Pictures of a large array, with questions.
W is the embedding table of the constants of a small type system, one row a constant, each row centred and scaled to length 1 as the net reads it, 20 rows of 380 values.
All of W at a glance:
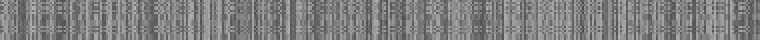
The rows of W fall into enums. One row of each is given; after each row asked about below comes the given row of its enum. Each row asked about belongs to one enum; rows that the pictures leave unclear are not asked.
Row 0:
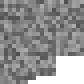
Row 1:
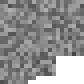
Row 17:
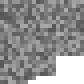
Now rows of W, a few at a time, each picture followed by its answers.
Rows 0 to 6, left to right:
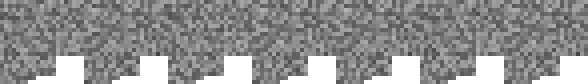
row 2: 17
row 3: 1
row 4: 1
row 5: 0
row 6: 1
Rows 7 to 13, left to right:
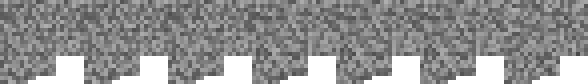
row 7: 17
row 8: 17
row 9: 17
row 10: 0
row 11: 0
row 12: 0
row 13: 1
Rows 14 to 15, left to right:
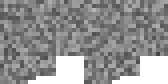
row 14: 0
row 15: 1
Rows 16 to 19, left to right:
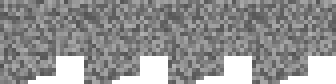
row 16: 0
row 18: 17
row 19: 17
